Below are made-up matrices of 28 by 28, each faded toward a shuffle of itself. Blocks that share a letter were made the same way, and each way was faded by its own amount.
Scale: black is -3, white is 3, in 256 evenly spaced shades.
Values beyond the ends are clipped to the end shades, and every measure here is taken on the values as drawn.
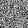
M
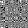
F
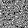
M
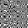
F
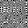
F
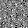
M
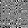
F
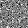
M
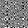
F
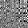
F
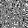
M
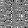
F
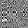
F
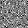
M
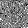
M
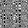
F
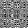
F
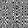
F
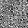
M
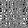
F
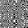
F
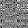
F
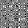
F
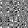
F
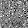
M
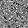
M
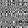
F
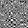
F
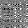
F
